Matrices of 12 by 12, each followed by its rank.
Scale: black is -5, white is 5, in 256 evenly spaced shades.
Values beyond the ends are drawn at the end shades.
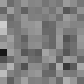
two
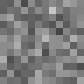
full rank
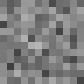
full rank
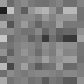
two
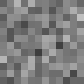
full rank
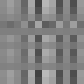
one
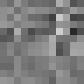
two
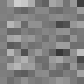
two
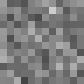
full rank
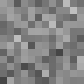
full rank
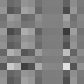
one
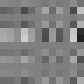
one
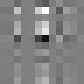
one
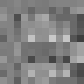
two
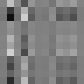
one
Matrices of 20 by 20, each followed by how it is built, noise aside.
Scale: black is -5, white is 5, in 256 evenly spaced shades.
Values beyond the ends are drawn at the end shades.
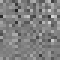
low rank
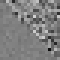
upper triangular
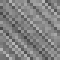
Toeplitz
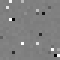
sparse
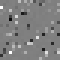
sparse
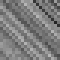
Toeplitz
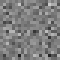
low rank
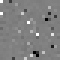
sparse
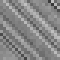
Toeplitz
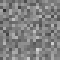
low rank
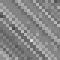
Toeplitz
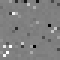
sparse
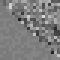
upper triangular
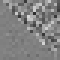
upper triangular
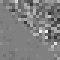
upper triangular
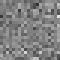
low rank
